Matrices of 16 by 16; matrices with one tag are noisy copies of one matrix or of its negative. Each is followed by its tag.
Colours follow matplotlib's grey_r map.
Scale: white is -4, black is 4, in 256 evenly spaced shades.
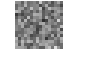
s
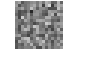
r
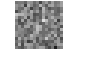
s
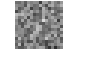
s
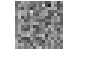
r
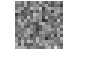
s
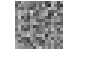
r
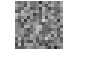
s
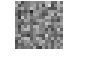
r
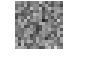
s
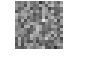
s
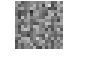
r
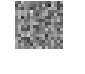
r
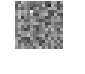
r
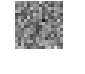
s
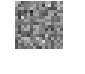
r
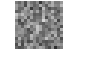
s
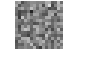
r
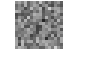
s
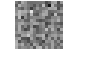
r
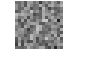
s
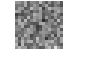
s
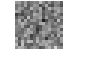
s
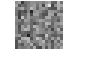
r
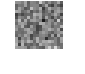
s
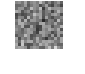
s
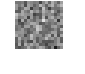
s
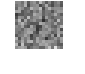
s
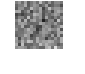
s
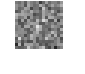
s
